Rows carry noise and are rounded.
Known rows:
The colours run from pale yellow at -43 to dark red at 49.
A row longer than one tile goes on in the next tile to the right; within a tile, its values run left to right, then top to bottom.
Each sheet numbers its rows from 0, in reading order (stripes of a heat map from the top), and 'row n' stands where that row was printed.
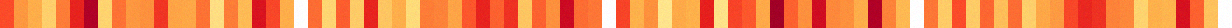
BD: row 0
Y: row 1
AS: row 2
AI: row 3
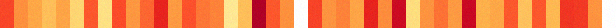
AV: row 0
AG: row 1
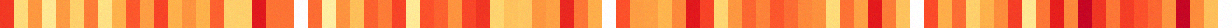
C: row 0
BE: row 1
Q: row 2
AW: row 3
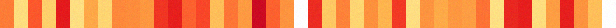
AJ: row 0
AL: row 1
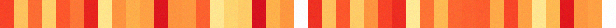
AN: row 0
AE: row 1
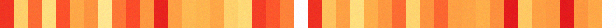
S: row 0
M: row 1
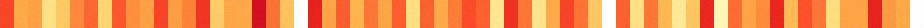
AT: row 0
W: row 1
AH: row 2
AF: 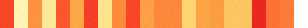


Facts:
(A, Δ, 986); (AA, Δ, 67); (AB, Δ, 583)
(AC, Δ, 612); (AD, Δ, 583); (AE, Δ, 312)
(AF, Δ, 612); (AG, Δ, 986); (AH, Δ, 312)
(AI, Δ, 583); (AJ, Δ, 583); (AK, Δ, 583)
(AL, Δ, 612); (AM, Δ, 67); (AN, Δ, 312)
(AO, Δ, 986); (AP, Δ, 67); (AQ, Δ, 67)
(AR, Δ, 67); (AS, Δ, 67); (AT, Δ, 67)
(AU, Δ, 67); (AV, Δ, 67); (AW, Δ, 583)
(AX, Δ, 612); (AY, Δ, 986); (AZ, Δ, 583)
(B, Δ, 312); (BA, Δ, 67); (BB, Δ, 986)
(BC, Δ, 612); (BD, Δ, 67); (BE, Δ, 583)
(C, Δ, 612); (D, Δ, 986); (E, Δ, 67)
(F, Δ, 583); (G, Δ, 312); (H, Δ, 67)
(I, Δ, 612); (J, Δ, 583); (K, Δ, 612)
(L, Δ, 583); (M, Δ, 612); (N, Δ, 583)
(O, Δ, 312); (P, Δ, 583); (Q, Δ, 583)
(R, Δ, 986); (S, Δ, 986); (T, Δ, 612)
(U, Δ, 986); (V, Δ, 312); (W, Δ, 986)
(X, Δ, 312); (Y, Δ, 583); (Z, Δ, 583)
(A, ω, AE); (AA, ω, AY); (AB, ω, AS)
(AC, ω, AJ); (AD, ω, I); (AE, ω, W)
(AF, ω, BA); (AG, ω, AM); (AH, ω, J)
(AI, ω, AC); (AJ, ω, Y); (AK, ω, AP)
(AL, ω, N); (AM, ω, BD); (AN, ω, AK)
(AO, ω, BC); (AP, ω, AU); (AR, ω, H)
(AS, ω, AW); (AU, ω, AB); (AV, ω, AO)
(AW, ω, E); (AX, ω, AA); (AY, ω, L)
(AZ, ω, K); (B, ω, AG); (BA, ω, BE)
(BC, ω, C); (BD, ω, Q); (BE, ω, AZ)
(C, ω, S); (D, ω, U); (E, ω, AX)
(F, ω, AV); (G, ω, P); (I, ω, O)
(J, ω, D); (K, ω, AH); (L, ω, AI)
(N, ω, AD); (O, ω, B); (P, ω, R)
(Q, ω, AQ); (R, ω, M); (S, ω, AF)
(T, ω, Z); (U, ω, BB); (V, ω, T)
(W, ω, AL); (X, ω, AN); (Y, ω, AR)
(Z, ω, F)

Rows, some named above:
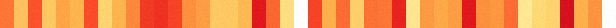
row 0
L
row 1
AN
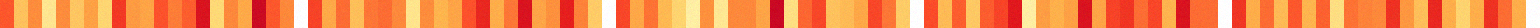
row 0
AR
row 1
N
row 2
D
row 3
O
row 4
A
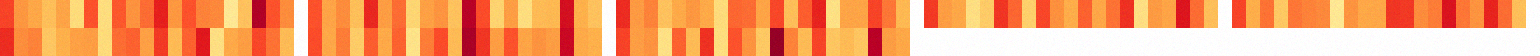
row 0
AV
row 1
AK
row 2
BB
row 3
AQ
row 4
AD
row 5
BB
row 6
AB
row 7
AU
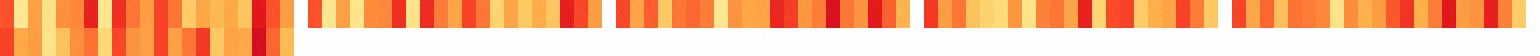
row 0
BA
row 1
BA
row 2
AD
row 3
U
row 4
N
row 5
AT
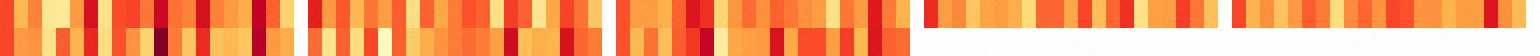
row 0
E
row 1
W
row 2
Q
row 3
BB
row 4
P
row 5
AU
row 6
AC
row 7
B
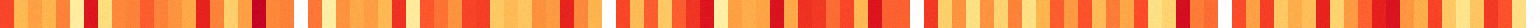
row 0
T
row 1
AZ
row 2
O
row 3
BC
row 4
AY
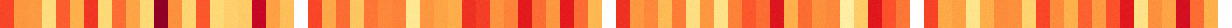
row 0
AP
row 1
AD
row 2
AO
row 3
H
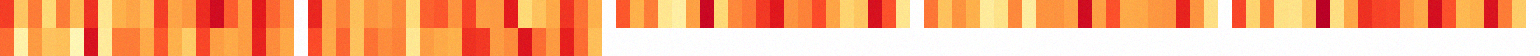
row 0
I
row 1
R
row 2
AA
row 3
J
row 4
AX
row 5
K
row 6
AD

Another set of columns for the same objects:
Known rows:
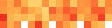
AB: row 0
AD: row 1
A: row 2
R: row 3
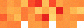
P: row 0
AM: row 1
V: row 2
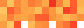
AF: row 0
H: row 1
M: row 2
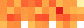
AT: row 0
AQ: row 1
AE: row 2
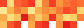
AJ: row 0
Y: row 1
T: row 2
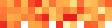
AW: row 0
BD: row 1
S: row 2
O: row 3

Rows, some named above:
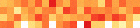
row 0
O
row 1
BA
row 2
M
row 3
AO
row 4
AP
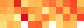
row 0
L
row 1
O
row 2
AA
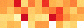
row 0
L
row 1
AI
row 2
AN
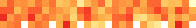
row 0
AH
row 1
AH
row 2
N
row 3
AN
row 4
AS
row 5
AY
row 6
AL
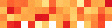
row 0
K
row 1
S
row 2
N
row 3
AR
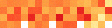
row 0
E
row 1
AH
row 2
J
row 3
AK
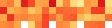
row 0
AV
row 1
AR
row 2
W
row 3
AX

